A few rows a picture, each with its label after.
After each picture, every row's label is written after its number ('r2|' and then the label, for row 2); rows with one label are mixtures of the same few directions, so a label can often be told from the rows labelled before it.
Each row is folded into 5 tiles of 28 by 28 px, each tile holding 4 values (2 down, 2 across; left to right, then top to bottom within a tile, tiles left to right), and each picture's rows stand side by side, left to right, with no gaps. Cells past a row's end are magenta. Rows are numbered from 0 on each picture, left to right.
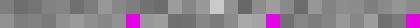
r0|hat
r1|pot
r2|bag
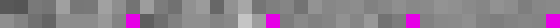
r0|hat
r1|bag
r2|bag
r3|hat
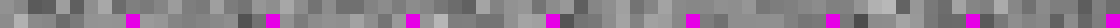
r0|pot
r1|bag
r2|hat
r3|pot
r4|bag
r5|pot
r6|pot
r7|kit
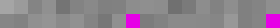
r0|hat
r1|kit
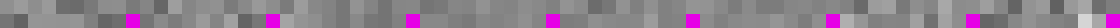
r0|pot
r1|bag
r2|bag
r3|hat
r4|kit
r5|hat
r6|kit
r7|bag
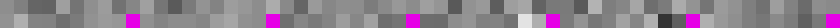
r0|pot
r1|kit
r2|bag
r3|bag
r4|bag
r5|bag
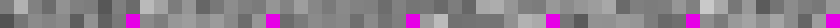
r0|kit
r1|hat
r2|kit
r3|pot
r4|pot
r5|hat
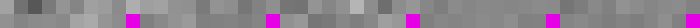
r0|kit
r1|hat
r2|pot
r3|bag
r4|hat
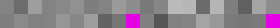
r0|bag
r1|pot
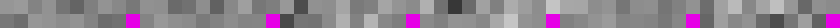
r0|pot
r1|pot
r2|bag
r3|kit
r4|hat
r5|hat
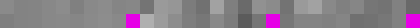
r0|bag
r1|bag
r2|kit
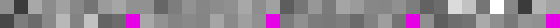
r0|bag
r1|kit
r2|hat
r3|pot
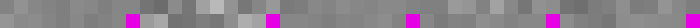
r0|bag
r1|pot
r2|hat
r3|pot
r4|hat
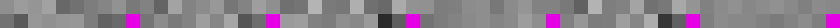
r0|pot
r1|bag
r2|bag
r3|bag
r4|bag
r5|hat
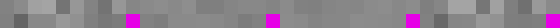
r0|pot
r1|pot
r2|kit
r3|pot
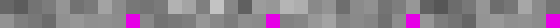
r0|hat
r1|pot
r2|hat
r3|hat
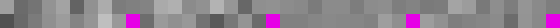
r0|bag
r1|hat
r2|bag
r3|kit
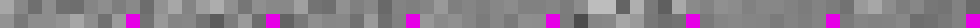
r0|hat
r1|hat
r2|kit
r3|bag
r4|pot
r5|kit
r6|kit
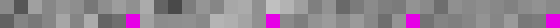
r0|bag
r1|kit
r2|hat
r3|bag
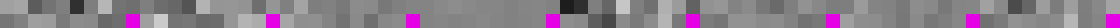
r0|pot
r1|pot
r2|bag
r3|kit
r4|hat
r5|pot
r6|bag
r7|kit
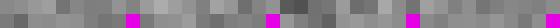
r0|pot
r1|hat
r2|hat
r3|hat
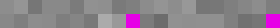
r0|bag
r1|pot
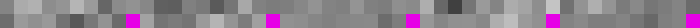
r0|hat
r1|hat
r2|bag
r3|kit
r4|kit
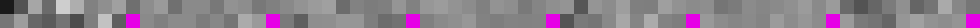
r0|hat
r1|bag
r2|pot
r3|hat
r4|bag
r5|kit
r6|hat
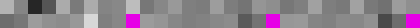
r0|kit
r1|bag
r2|bag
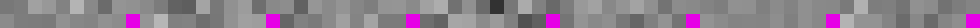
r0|pot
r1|pot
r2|bag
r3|pot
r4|hat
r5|kit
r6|bag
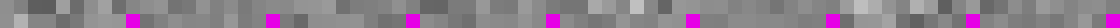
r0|pot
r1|kit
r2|pot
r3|hat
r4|pot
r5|pot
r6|hat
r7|hat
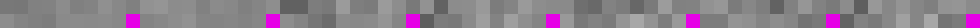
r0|hat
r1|hat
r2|hat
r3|bag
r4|hat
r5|pot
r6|bag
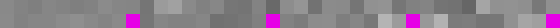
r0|hat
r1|kit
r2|bag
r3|pot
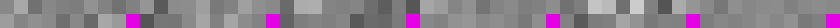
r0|bag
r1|bag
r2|kit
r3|hat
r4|pot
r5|bag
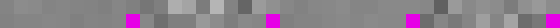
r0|kit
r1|pot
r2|bag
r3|bag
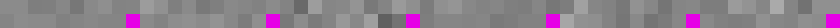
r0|pot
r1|hat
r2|bag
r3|kit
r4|bag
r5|pot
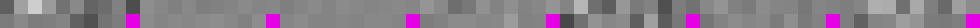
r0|kit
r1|hat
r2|hat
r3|kit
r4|kit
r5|kit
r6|pot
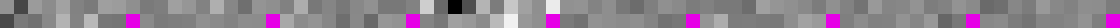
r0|bag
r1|pot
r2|bag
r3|kit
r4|pot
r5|pot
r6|bag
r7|hat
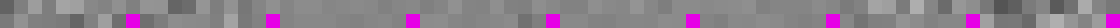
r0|hat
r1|kit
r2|hat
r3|bag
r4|pot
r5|pot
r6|pot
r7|hat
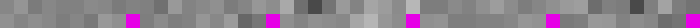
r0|bag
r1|bag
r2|kit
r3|pot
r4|pot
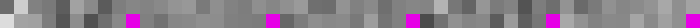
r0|bag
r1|pot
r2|kit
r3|kit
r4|kit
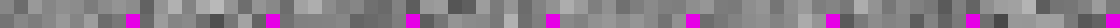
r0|bag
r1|hat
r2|kit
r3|kit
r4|hat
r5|bag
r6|kit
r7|pot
